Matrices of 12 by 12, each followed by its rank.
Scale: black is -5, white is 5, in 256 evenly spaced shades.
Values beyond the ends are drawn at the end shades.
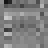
two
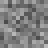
full rank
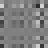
one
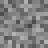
full rank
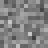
full rank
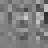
two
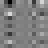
one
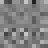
two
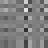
one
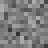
full rank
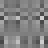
one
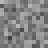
full rank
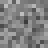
full rank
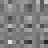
two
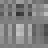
one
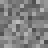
full rank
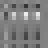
one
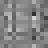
two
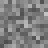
full rank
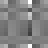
one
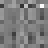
two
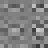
two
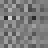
two
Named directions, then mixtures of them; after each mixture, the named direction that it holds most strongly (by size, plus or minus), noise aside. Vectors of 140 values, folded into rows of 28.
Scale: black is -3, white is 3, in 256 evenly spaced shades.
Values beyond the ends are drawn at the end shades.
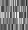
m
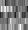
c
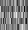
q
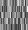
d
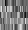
c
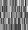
d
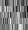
c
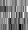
c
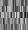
d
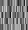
d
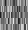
d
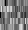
c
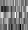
c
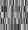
d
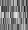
q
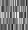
m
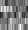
c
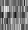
q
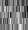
c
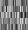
m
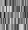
c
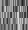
m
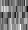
c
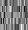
d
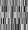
d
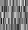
d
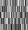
d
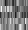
c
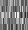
m
